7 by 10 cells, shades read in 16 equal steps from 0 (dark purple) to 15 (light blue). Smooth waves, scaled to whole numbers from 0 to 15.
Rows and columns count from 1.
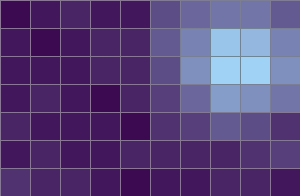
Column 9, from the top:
8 13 15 10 5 3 2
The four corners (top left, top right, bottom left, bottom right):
0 6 3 1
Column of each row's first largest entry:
8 8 8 8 8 10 1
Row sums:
39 57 62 46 26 20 15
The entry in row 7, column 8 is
2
